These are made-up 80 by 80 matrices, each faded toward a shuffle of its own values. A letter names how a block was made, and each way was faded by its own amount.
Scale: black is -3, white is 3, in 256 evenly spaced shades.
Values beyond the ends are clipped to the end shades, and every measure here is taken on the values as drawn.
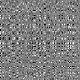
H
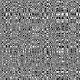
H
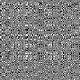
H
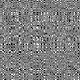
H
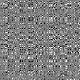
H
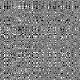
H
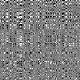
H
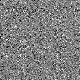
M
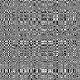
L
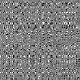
H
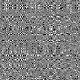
H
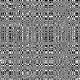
L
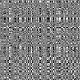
L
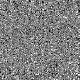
M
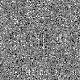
M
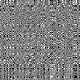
H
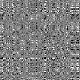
H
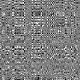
H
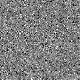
M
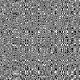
H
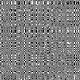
L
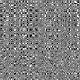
H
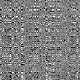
H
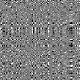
H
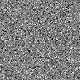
M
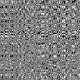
H
